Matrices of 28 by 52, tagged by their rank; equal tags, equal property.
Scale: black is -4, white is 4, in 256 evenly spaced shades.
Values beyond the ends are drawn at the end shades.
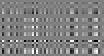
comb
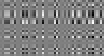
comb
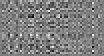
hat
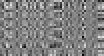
hat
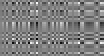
comb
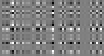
comb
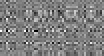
hat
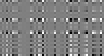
comb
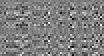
hat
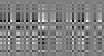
comb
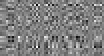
hat
